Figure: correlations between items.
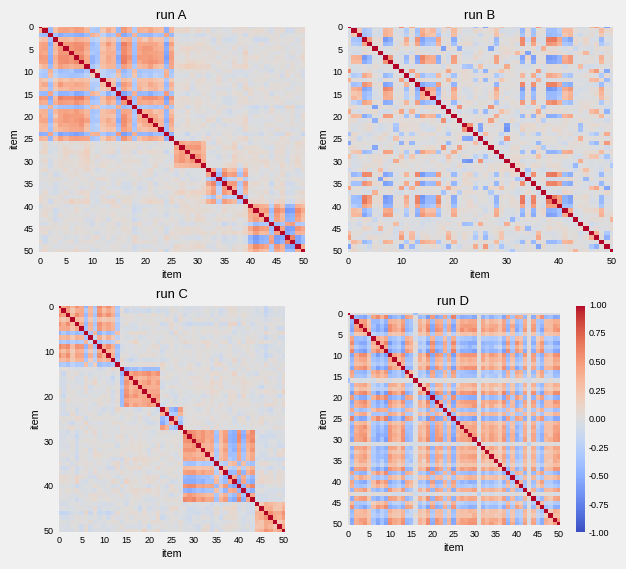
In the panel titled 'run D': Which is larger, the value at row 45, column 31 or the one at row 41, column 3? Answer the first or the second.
the first
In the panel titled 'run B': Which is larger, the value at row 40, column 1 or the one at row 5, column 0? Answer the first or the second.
the second
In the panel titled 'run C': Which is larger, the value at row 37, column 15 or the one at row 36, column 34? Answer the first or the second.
the second
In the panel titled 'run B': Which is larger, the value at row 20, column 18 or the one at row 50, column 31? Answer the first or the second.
the first
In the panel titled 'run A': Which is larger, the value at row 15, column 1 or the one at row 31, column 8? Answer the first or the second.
the second
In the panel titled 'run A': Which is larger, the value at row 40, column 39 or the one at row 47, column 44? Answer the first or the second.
the second
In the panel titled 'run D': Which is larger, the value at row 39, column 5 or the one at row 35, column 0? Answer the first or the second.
the first
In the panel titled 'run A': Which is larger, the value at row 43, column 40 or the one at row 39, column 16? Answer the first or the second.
the first
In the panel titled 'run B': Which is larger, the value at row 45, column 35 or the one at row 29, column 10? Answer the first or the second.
the second
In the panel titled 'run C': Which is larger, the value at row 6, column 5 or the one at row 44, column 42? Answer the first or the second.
the second
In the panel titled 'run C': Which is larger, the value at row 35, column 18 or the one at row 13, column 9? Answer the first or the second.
the first
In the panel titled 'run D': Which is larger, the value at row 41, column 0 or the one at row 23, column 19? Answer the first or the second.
the first
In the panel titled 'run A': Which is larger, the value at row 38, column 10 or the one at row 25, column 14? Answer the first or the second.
the second
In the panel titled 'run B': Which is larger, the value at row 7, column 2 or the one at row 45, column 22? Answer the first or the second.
the first
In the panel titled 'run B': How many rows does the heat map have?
51
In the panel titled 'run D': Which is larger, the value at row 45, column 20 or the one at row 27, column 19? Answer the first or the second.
the second
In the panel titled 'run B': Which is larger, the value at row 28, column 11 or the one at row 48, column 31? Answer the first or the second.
the second
